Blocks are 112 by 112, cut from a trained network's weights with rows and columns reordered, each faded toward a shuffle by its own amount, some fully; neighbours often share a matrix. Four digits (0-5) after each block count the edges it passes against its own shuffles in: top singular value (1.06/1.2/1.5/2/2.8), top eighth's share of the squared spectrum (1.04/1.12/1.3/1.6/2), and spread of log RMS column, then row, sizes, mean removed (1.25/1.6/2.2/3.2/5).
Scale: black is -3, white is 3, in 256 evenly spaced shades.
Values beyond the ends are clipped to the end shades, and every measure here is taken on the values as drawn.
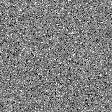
0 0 0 0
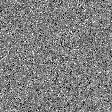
0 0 0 0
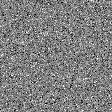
0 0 0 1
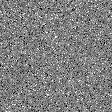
0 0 0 0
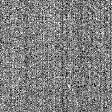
3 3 1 2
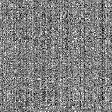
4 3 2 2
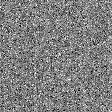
1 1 0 0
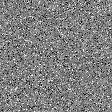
0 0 0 0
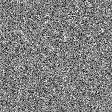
1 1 0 0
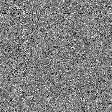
2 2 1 0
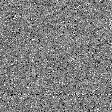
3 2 1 1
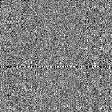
4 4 3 2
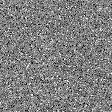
2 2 0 1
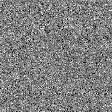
2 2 0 2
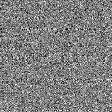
3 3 1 2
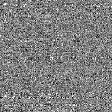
3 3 2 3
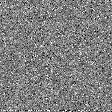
2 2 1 1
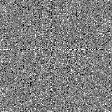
3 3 3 1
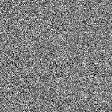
3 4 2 2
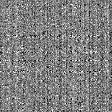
4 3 1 3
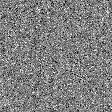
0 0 0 0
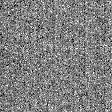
2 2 0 1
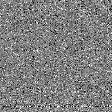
3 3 2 2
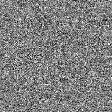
3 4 2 2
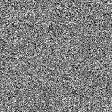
3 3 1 1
